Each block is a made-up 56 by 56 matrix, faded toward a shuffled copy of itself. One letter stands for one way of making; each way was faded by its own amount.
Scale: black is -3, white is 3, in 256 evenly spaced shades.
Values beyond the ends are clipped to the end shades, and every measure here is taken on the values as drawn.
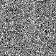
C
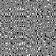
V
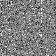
C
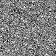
C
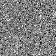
C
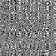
V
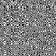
V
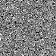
C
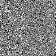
C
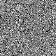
C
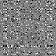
V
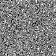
C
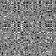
V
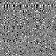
V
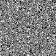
C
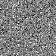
C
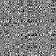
V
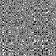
V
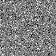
C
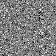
C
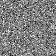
C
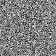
C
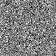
C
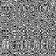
V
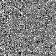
C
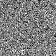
C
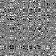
V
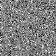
C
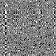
V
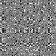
V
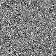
C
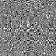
V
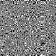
V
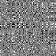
V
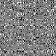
V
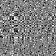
V
